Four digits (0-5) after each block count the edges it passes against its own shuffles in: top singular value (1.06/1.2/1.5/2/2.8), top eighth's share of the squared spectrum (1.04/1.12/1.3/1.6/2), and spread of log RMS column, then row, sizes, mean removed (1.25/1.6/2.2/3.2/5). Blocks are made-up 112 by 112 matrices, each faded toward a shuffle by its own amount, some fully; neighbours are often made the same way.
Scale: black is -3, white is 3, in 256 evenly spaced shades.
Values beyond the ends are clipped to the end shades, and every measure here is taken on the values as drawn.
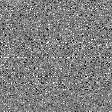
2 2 0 3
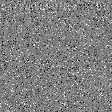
3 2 0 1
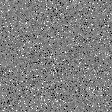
2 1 0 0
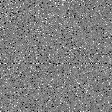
3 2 0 1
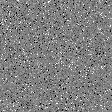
0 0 0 0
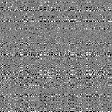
5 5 3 4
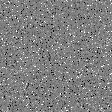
0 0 0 0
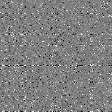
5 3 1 2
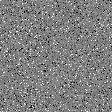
2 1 0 0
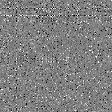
4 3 1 2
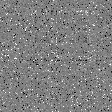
3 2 0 1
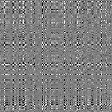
5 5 4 4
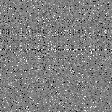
4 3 1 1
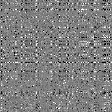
5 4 3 3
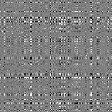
5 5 4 4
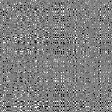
5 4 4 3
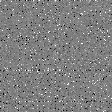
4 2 1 1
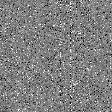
2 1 2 0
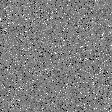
0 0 0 0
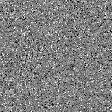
3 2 1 1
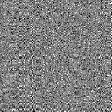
5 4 3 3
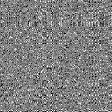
5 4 3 3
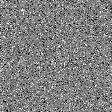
3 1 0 0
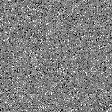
3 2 1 0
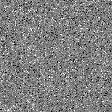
3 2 0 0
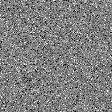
3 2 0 1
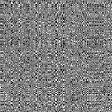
5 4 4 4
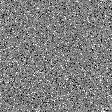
2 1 0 0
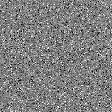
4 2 1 1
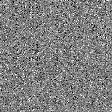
3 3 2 1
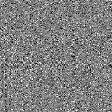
4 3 2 2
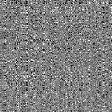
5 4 3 3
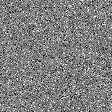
0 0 0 0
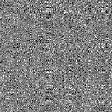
4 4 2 2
